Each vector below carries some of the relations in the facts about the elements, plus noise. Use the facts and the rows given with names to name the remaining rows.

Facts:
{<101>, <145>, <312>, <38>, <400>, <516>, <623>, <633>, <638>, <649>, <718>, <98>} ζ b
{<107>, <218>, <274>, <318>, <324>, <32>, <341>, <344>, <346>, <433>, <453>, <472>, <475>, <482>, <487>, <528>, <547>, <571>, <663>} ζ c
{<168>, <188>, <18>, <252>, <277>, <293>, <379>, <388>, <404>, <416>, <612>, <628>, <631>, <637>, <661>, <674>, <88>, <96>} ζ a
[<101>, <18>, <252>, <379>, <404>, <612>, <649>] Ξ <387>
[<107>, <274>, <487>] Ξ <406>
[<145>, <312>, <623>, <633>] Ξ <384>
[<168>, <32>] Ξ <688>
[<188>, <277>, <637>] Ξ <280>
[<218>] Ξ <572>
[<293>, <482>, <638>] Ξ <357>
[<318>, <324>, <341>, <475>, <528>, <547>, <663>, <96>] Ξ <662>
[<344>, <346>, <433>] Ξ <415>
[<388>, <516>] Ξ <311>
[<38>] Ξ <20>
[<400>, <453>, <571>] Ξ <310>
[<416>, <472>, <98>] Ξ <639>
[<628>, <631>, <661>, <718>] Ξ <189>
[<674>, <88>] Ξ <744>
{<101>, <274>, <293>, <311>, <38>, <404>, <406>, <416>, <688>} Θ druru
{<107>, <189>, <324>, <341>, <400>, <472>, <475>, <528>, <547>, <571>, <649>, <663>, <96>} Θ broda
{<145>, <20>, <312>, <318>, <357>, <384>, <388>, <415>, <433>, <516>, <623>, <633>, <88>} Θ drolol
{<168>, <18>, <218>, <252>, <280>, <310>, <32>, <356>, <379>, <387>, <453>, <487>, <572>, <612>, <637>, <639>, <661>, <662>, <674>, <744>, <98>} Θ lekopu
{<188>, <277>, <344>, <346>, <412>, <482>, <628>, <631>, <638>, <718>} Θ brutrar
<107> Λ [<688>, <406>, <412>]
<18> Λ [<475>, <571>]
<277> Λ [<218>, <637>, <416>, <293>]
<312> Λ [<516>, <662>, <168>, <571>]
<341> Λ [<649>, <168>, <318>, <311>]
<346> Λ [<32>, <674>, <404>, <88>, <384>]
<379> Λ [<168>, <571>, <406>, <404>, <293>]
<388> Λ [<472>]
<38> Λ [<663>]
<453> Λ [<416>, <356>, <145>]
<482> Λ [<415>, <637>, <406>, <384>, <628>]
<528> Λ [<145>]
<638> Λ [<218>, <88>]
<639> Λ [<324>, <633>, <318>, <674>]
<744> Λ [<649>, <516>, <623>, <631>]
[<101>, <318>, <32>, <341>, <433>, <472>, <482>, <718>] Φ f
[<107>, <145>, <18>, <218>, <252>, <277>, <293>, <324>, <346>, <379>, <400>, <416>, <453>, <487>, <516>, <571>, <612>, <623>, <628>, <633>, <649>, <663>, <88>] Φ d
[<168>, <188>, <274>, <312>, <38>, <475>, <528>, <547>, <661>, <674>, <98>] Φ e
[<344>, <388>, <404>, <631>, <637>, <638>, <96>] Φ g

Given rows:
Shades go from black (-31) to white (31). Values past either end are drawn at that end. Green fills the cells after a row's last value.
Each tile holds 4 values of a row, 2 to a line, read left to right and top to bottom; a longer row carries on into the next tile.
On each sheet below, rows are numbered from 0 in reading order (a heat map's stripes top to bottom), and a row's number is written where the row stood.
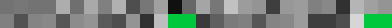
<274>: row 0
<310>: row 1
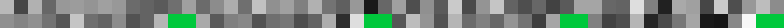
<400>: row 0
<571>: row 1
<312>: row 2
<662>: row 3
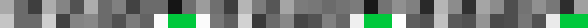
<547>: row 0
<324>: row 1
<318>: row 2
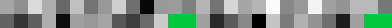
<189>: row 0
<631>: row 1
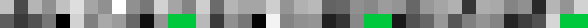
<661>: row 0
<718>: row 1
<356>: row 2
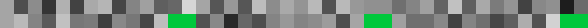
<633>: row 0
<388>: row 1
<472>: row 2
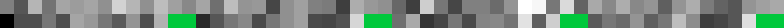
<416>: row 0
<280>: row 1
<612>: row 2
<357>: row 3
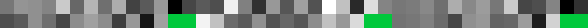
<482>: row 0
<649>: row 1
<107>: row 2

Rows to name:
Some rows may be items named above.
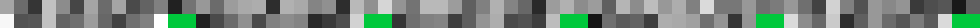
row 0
<663>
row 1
<356>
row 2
<744>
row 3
<277>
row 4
<341>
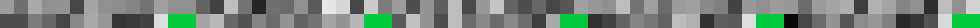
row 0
<412>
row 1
<101>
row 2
<312>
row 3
<415>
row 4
<356>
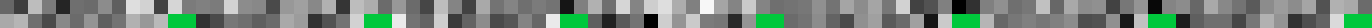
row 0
<101>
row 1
<406>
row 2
<324>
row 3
<628>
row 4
<107>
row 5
<433>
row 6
<688>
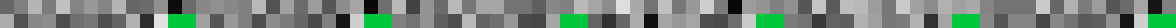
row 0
<571>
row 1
<344>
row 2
<98>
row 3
<189>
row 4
<88>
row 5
<487>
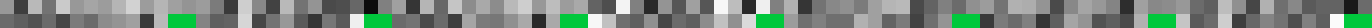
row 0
<168>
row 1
<528>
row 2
<674>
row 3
<649>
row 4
<38>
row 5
<639>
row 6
<475>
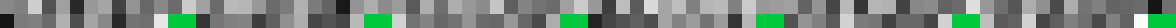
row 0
<384>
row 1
<744>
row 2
<516>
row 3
<637>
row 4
<145>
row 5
<475>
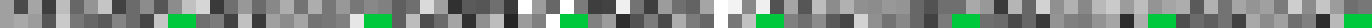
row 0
<623>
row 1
<96>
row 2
<387>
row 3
<404>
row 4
<638>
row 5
<674>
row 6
<188>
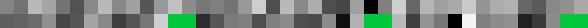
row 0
<311>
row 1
<453>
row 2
<718>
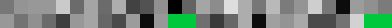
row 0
<346>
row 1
<189>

